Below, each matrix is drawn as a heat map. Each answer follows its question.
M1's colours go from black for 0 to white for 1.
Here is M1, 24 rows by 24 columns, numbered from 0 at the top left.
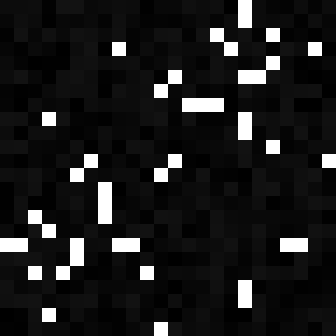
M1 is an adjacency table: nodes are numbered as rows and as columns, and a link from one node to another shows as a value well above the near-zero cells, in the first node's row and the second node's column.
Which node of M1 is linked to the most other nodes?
node 17
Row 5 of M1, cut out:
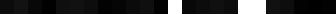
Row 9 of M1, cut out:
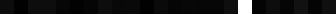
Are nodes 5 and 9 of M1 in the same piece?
yes
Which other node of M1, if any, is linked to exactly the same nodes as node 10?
node 4
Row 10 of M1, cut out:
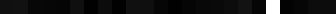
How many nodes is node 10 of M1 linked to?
1
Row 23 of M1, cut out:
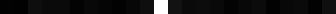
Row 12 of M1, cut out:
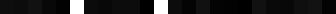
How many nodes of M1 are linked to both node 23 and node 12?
1
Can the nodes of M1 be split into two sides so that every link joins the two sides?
yes
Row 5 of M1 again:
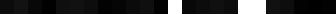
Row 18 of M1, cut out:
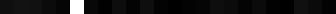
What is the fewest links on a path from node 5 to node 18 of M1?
1
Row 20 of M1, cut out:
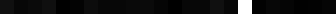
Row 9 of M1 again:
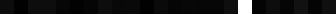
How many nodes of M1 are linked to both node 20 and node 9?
1
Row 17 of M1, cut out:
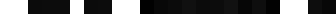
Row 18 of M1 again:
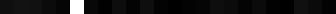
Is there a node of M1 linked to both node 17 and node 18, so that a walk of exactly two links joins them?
yes
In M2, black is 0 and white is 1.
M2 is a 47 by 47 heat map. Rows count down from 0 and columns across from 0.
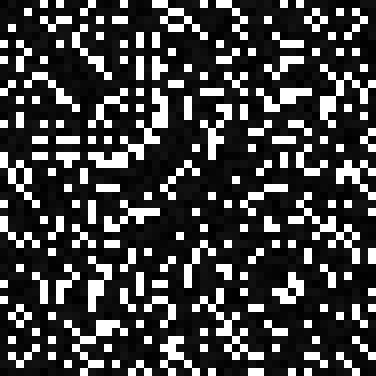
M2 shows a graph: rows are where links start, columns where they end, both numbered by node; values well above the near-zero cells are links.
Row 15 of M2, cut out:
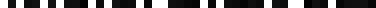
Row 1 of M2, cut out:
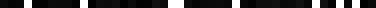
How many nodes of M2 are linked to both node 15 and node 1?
0
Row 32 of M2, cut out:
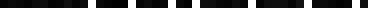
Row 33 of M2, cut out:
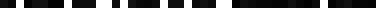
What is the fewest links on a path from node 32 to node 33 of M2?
3
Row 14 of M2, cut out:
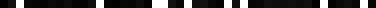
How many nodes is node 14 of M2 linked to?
9
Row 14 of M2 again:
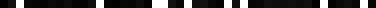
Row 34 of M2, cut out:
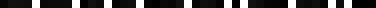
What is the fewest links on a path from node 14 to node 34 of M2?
2
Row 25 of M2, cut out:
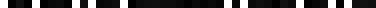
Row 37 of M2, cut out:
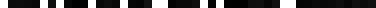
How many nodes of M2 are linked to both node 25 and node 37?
3
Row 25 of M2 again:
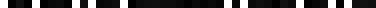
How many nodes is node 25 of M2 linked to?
10
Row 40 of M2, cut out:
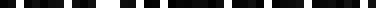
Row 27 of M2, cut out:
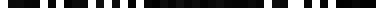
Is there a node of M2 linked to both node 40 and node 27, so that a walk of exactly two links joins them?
yes
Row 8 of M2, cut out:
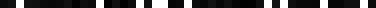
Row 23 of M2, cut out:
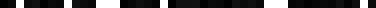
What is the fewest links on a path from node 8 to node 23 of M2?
1
